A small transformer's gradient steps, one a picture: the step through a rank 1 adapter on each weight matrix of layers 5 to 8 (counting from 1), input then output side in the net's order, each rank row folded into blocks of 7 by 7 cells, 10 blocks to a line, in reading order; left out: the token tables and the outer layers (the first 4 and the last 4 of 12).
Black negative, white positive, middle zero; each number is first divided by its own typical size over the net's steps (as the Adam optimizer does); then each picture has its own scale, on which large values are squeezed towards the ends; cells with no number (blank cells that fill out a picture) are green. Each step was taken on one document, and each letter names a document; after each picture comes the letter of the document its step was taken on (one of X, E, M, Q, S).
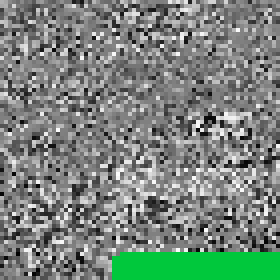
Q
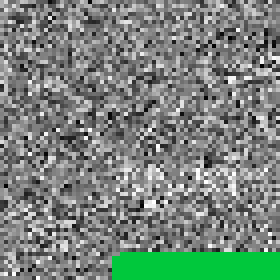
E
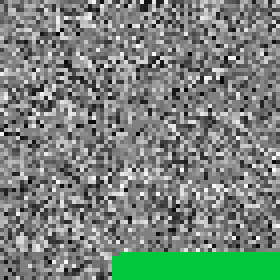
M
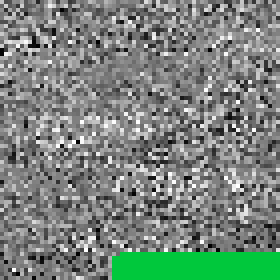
E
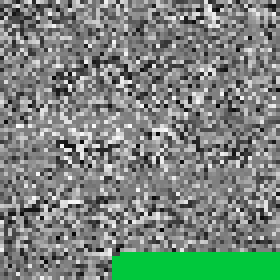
M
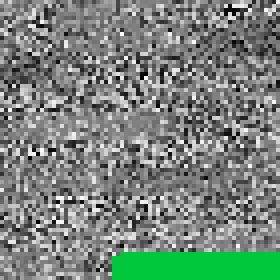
M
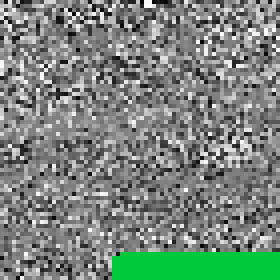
M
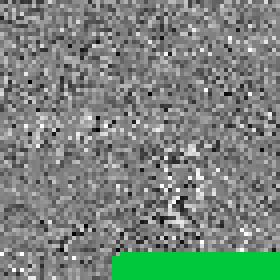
E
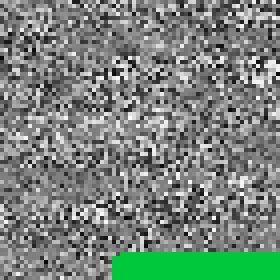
M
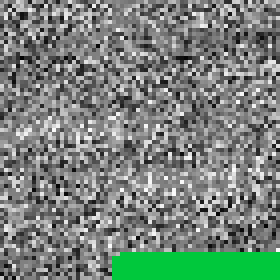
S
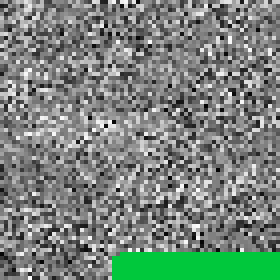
E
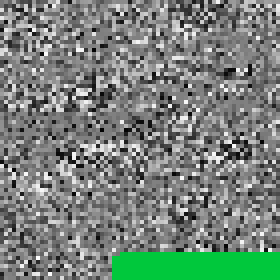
Q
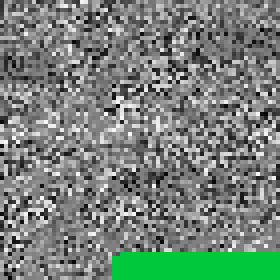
S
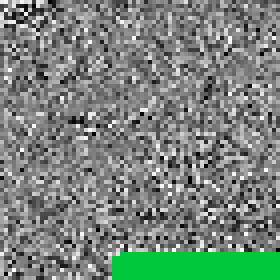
E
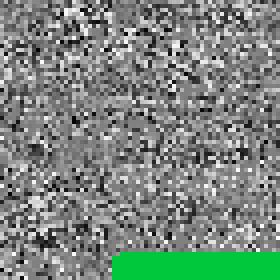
S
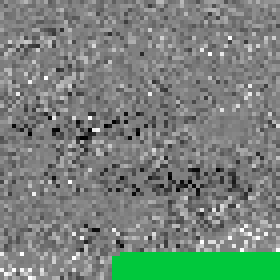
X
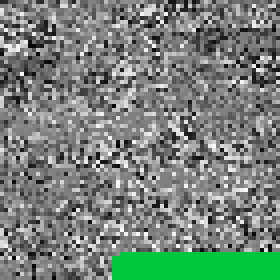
Q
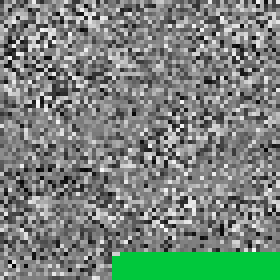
S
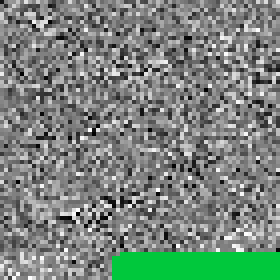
E
